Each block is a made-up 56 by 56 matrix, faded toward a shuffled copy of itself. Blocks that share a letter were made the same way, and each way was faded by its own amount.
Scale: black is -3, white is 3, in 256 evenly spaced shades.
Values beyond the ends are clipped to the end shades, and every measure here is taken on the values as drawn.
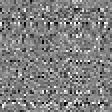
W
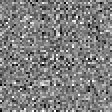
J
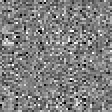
J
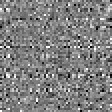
W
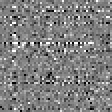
W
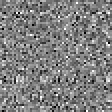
J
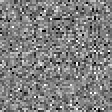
J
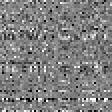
W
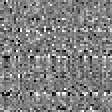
W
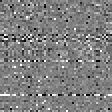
W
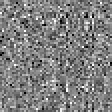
J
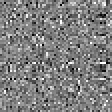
J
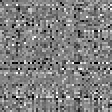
W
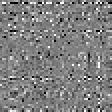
W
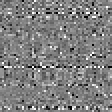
W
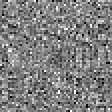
J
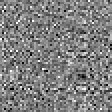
J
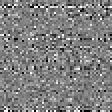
W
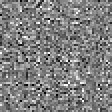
J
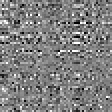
W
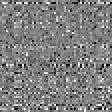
W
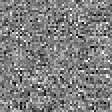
J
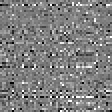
W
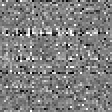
W
